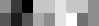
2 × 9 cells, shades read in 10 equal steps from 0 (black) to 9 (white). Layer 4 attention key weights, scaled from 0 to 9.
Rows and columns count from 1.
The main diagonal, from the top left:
5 1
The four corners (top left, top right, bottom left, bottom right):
5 5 3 5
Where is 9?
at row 2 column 7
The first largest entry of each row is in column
6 7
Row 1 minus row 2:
2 1 -3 1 2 0 -2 3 0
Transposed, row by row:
5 3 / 2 1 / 0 3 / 7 6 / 7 5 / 8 8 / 7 9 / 7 4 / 5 5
